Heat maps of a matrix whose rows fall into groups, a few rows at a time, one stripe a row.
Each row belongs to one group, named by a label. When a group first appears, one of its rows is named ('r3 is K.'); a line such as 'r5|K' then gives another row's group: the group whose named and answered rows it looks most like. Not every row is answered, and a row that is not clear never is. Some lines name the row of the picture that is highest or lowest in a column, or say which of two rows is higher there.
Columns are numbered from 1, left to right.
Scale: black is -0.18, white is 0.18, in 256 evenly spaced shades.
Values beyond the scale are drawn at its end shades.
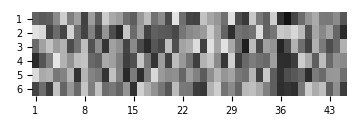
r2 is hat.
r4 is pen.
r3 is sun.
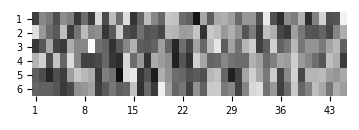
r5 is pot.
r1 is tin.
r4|hat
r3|pot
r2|sun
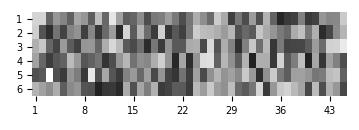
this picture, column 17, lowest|3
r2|hat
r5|pot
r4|hat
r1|sun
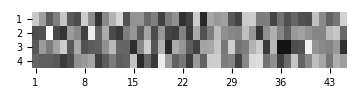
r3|pen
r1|sun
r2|pot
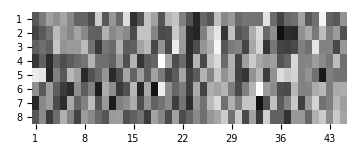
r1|tin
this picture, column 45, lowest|2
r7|pot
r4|pot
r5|hat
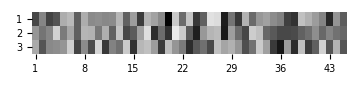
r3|tin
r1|pen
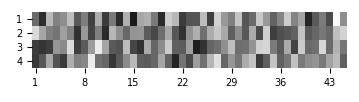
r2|sun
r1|tin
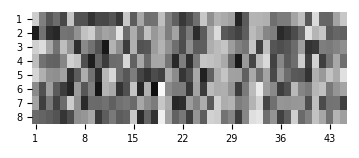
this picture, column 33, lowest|3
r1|hat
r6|pot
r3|sun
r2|pen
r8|pot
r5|sun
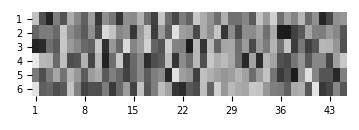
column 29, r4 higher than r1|Yes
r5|pen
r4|sun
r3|tin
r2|pen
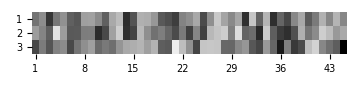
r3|pen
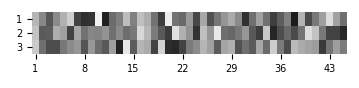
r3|hat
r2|pen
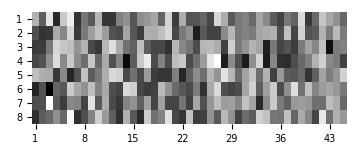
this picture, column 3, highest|7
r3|pen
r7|pot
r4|pen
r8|tin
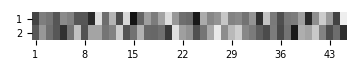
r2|pen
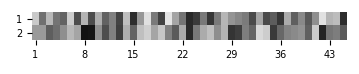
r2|hat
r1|tin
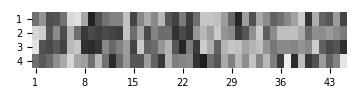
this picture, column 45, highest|4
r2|hat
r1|hat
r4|tin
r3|hat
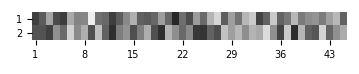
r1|pot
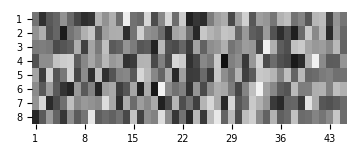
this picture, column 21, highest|4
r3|pot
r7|pen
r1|tin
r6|pot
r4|pen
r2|pen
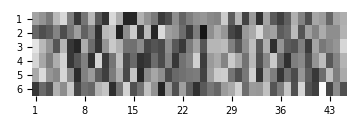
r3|sun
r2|pot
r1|sun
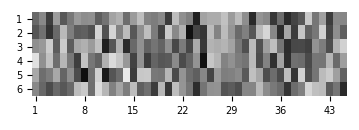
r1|pen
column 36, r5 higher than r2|Yes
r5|tin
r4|sun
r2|tin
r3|sun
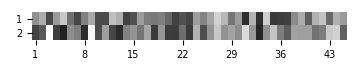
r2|pot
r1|sun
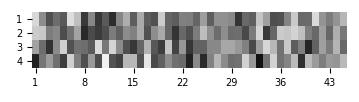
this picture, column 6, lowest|3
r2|hat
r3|tin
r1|hat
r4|pot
